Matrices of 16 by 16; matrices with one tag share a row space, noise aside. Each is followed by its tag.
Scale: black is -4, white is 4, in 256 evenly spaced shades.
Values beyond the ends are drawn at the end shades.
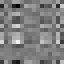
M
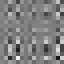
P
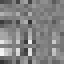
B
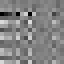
B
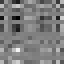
M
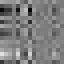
B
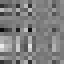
B
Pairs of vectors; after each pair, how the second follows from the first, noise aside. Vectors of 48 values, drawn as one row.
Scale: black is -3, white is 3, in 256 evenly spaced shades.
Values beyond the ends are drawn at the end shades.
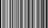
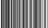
negated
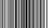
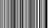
shuffled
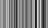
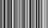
shuffled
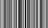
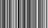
shuffled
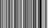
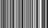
negated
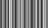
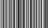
shuffled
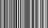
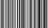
negated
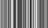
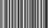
shuffled
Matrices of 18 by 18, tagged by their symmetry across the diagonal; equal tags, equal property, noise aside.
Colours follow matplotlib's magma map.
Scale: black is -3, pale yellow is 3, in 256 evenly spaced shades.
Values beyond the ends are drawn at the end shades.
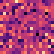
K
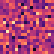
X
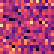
K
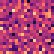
X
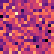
K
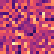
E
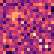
E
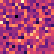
E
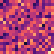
E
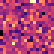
X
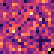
E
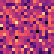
K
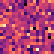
X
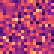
X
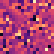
X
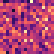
K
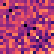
E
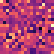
K
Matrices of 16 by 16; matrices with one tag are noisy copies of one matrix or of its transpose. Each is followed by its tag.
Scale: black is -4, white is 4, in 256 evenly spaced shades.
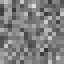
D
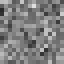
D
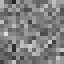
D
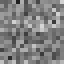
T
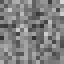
T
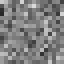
D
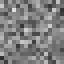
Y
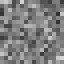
D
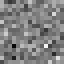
D
